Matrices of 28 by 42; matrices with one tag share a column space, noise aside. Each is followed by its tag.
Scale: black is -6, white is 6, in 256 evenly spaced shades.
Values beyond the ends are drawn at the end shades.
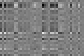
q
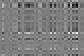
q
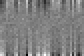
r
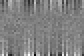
r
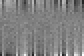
r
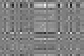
q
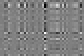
q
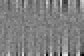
r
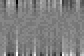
r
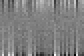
r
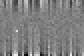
r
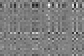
q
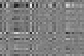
q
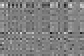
q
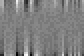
r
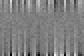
r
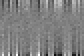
r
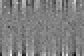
r
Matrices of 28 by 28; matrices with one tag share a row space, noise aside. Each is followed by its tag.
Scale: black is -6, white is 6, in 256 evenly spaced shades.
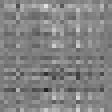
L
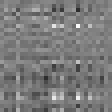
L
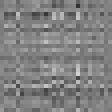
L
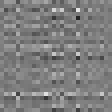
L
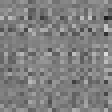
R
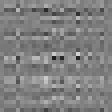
L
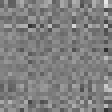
R
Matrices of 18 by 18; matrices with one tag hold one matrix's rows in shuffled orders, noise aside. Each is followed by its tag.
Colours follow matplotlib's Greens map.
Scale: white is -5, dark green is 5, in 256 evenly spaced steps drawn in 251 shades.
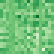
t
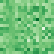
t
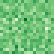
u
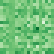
t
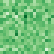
u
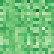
t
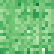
t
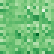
t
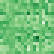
t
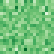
u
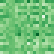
t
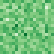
u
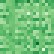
t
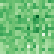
t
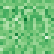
u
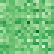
t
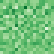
u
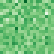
u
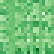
t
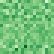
u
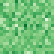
u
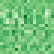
u
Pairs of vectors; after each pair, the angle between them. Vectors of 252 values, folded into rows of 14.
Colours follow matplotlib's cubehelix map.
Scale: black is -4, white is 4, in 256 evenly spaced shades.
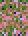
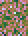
nearly opposite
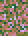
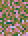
partly opposed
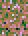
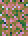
partly aligned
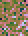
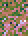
partly aligned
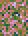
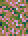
partly aligned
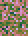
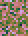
nearly parallel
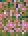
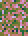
partly opposed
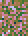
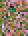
partly opposed
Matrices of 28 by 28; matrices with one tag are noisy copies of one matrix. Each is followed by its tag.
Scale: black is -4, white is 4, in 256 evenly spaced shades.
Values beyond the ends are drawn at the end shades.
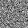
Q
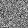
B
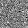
Q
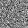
Q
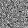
Q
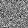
B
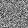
B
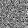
Q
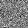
B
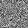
B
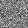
B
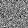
B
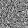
Q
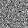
Q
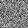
B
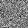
B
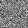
B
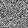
B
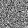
Q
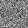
B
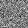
B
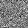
B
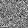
B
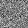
B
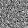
Q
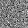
Q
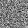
Q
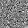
Q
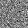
Q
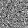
Q
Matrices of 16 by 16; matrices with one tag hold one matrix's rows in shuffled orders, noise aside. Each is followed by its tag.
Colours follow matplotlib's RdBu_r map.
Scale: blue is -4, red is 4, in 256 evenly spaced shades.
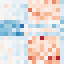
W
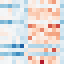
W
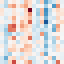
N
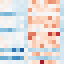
W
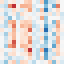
N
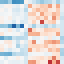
W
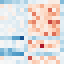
W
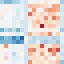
W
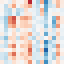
N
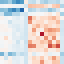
W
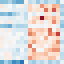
W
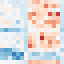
W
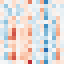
N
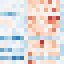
W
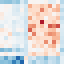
W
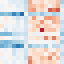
W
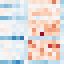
W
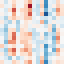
N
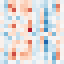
N
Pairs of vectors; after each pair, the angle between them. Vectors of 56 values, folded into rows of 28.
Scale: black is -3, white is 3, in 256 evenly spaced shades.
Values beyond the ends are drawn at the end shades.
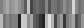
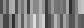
partly opposed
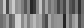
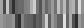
nearly opposite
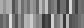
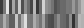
orthogonal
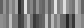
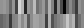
nearly opposite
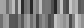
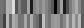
partly aligned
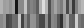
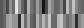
nearly opposite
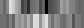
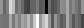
nearly parallel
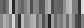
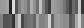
nearly opposite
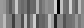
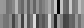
nearly parallel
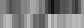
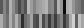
orthogonal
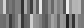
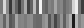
partly aligned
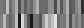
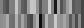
partly aligned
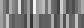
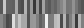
partly opposed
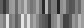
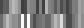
partly aligned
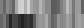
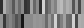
orthogonal
